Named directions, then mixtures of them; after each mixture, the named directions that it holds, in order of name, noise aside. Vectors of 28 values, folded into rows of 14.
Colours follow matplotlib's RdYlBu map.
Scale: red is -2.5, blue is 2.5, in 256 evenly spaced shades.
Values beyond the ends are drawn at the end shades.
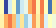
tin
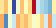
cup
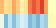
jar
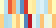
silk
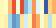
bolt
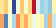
cup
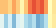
jar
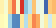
bolt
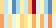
cup, tin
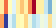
cup, jar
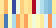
cup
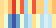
bolt, jar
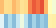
jar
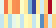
cup, tin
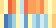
jar, silk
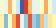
bolt, silk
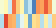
cup, silk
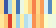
tin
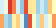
silk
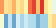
jar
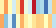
bolt, cup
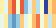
bolt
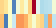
cup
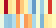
tin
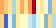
cup, jar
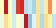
silk, tin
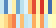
tin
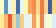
tin
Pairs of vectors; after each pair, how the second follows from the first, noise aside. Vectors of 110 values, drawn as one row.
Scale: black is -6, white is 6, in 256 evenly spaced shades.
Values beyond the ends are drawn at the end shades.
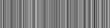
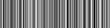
scaled up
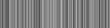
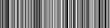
scaled up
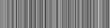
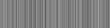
shrunk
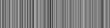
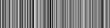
scaled up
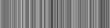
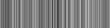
reversed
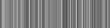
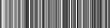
scaled up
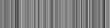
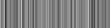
reversed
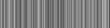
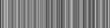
reversed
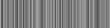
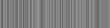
shrunk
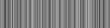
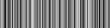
scaled up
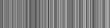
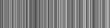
copied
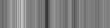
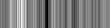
scaled up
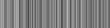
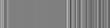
partly zeroed
